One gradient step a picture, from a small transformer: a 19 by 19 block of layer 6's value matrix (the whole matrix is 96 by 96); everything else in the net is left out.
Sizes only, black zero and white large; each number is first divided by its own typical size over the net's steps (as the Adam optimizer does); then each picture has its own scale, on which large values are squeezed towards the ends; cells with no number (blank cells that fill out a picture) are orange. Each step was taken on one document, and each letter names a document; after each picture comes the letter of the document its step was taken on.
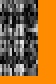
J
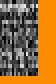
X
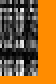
J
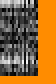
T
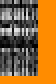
T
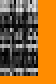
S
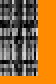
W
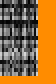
W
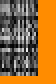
T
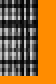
W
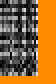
W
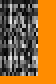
X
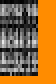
S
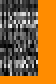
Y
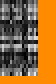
S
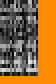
S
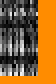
J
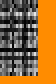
S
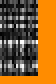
J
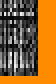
Y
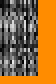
X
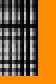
W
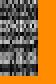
X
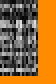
S
